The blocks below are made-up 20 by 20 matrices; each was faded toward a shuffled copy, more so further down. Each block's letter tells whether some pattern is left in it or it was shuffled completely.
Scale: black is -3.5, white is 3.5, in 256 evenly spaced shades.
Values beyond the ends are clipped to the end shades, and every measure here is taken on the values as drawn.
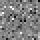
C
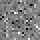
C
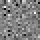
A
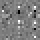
A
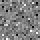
C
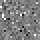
C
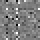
A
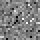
C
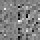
A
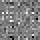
A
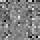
A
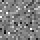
C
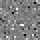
C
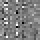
A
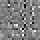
A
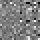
A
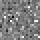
C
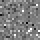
C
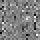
A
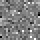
C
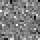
C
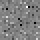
C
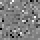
C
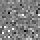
C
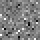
C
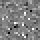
C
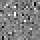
C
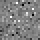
C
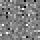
C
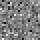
C
